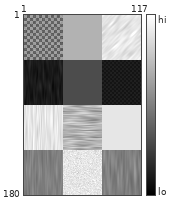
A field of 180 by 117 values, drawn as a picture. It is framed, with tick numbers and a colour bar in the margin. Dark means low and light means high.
The table splits into 4 rows of 3 panels. Panel 1,1: middling, checkered, strong in contrast. Panel 1,2: high, flat. Panel 1,3: very high, slanting up to the right, faint in contrast. Panel 2,1: very low, streaked downward, faint in contrast. Panel 2,2: low, flat. Panel 2,3: very low, checkered, faint in contrast. Panel 3,1: very high, streaked downward, faint in contrast. Panel 3,2: high, streaked across. Panel 3,3: very high, flat. Panel 4,1: middling, streaked downward, faint in contrast. Panel 4,2: very high, fine-grained, faint in contrast. Panel 4,3: middling, streaked downward, faint in contrast.
